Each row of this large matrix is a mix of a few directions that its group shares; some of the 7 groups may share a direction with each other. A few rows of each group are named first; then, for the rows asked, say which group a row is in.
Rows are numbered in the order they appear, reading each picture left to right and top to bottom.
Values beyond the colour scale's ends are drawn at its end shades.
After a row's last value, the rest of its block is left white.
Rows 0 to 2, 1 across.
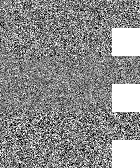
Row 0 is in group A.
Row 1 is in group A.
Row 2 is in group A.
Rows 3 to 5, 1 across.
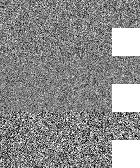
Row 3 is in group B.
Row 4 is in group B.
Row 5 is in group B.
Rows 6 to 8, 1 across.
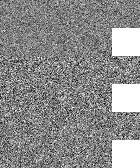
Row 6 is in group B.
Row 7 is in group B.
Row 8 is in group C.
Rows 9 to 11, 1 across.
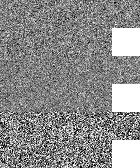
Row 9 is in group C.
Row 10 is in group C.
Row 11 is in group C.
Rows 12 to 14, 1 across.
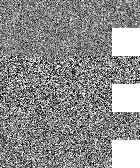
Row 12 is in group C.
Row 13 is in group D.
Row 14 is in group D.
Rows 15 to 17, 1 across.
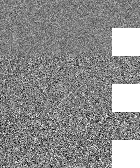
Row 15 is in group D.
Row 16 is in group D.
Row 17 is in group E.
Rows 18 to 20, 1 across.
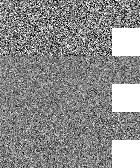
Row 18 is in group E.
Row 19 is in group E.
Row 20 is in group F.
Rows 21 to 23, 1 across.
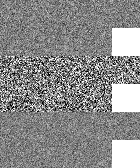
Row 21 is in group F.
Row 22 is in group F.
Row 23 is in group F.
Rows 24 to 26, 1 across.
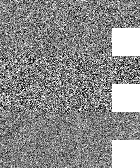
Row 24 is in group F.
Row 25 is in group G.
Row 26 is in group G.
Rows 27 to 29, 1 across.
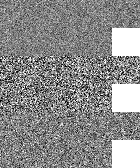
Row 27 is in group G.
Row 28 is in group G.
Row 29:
D
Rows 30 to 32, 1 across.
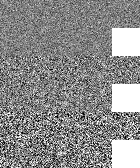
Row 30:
E
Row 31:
F
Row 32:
B
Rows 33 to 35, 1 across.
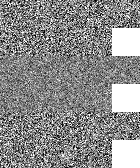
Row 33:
D
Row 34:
B
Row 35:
B
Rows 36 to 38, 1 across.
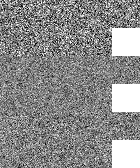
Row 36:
G
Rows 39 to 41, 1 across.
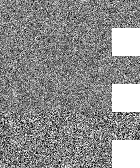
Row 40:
D
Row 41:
C
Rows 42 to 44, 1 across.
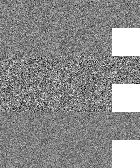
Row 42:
E
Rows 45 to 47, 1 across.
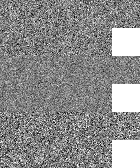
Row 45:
C
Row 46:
A
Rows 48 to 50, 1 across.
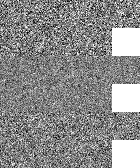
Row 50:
B
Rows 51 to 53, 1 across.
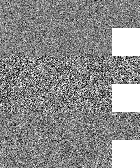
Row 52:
B
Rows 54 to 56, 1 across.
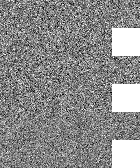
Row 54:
F
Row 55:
D
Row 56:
G
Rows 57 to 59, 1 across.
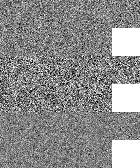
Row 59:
F
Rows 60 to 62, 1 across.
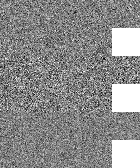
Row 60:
F
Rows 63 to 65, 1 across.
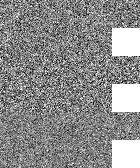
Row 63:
C
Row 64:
E
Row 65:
C
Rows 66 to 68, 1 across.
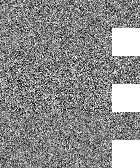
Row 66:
G
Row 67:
D
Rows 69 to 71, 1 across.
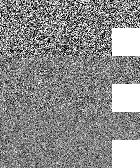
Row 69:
F
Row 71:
D
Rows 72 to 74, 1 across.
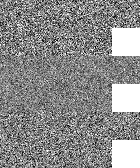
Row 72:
D
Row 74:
D
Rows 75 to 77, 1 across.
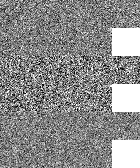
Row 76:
C
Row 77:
D
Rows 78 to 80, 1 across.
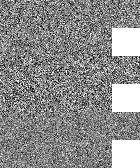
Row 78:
F
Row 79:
A
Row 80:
G
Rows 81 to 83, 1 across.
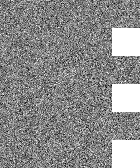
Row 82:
C
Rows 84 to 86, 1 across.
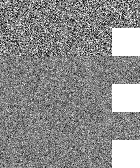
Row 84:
B
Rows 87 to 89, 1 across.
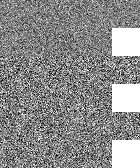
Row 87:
B
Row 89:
A
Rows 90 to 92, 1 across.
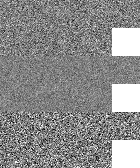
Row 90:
B
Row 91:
F
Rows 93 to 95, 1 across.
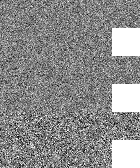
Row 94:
A
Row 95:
A
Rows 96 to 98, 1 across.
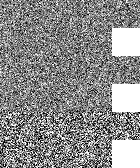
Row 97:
E
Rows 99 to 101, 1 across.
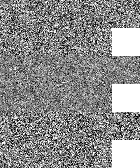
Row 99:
C
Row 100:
A
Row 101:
C
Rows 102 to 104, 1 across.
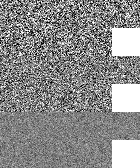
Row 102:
C
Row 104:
B
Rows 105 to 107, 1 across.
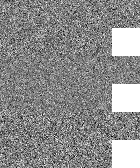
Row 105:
F
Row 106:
F
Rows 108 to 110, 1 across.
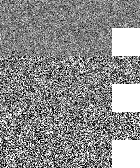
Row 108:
B
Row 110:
A
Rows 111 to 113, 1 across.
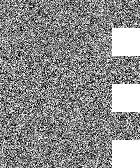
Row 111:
B
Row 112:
E
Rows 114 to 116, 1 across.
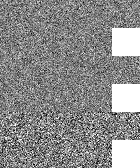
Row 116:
A
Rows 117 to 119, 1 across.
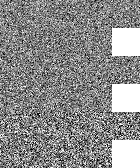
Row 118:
E
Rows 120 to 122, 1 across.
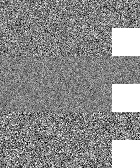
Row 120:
B
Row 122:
A
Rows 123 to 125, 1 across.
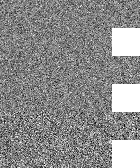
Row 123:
E
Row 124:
D
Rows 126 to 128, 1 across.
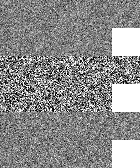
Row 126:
C
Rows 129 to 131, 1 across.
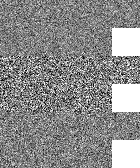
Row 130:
B
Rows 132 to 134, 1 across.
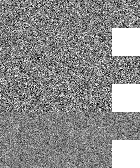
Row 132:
B
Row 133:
A
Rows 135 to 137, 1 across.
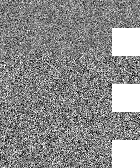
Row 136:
G
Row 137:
D
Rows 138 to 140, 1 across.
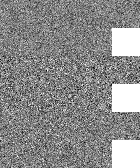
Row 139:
F
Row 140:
B
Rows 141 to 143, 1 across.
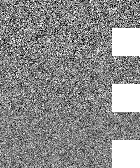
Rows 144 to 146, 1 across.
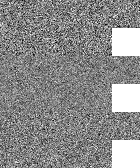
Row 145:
A
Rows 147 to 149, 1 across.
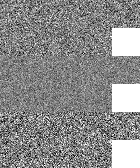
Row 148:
G
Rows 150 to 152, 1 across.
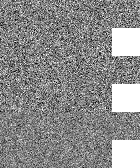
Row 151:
C
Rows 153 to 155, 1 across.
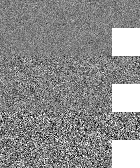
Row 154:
A
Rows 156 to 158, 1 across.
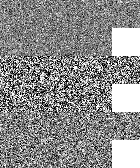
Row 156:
C
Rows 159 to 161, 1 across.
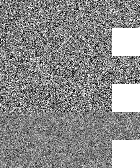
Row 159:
D
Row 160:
D
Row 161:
A
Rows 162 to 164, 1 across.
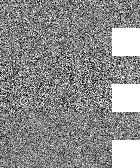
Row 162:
A
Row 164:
B
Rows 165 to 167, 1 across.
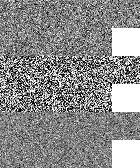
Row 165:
F
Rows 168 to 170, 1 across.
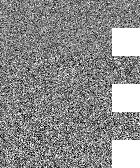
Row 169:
C
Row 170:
A
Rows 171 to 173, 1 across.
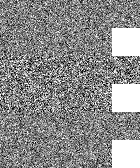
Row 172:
B
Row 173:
A
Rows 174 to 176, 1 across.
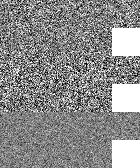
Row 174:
B
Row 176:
E
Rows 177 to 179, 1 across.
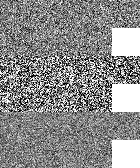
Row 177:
F
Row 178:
C
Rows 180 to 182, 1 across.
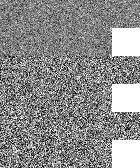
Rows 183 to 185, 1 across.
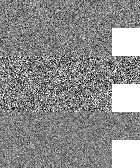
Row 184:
B
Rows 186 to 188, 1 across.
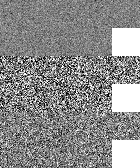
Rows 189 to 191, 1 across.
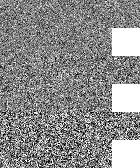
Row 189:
G
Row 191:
F
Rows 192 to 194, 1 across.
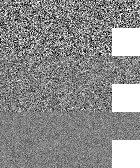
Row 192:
A
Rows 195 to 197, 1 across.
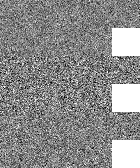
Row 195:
B
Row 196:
B
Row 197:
C
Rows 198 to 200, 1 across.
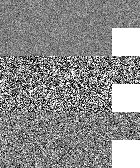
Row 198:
C
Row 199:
D
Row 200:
D
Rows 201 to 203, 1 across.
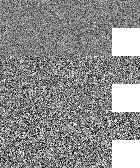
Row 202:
D
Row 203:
F
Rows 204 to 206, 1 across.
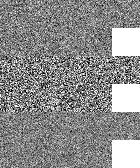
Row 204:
C
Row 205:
E
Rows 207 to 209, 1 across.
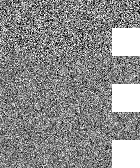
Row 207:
A
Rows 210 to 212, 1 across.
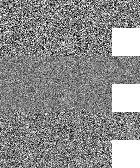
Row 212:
C
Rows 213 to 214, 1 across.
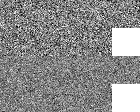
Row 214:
D
